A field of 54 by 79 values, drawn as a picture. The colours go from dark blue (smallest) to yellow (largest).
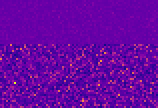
Average level on the scale: 20%. Seam: horizontal, 40% of the way down, the top part calmer. Stripes: none. Slope: none. Histogram: skewed, a long tail of high values. Mirror symmetry: none.
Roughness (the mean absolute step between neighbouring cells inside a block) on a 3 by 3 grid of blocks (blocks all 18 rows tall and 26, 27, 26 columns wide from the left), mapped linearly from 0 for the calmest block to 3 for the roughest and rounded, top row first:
000 | 222 | 333
